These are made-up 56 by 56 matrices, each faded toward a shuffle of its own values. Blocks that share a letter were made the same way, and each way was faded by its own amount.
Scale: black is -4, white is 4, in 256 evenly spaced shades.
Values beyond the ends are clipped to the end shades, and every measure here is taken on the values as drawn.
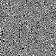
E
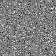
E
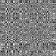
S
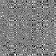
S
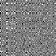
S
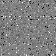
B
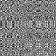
S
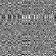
S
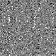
E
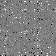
B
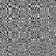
S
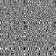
S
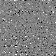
B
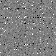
B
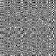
S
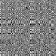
S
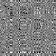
S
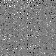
B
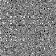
E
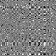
S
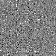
E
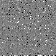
B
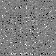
B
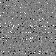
B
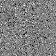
E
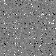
B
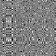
S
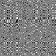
S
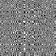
S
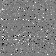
B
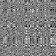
S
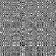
S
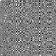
S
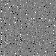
B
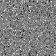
E
